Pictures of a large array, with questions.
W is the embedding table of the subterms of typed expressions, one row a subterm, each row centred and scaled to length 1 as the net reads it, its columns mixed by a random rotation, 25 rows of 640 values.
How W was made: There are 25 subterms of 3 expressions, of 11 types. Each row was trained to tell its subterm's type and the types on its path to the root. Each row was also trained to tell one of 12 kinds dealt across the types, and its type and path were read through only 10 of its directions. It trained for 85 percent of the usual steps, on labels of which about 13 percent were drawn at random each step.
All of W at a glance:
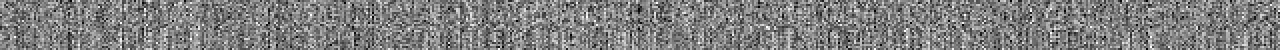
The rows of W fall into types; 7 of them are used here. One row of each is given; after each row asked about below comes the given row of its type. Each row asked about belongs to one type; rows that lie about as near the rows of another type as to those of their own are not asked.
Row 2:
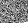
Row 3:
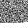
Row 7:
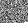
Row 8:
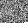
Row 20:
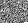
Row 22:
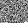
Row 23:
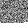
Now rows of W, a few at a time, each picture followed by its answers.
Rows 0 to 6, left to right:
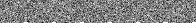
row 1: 3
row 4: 20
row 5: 23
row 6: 8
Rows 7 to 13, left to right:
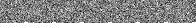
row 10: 2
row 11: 23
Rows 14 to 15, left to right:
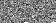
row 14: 20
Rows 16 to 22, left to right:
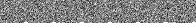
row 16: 20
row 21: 23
